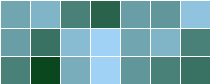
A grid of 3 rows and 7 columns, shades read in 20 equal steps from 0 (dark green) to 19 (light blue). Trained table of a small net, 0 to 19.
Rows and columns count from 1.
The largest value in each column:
13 15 16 19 13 15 17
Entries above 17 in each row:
0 1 1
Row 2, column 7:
8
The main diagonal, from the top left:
13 6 14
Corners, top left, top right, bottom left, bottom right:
13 17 8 6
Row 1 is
13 15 8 4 12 11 17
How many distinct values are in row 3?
6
